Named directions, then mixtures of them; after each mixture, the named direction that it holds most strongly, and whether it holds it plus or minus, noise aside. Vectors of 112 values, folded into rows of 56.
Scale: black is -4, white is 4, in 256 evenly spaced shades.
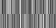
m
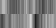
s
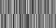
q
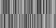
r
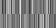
m, plus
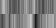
s, plus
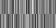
q, minus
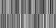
m, plus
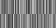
q, minus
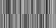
m, minus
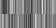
r, plus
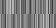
m, plus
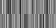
m, minus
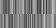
r, plus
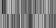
m, plus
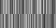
r, minus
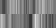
s, minus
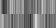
s, minus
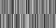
q, minus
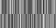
r, plus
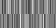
m, plus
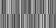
m, plus
